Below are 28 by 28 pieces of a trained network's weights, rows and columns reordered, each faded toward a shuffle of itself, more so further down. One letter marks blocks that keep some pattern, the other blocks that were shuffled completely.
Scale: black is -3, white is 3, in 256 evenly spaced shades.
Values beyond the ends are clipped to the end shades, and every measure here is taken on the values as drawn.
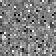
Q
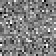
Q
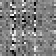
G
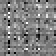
G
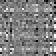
G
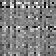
G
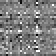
G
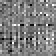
G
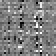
G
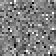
Q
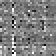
G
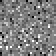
Q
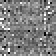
G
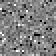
Q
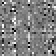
G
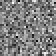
Q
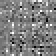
G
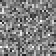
Q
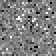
Q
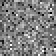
Q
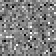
Q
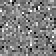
Q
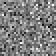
Q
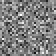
G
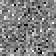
Q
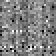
G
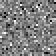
Q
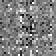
G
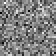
Q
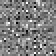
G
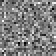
G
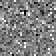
Q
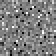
Q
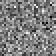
Q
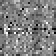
G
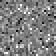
Q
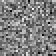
Q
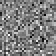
G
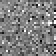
G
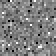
Q
